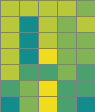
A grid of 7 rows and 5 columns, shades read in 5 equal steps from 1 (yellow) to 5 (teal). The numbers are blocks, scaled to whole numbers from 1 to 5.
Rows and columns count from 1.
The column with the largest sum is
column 2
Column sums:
19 27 13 22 24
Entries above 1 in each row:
5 5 5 4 5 4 4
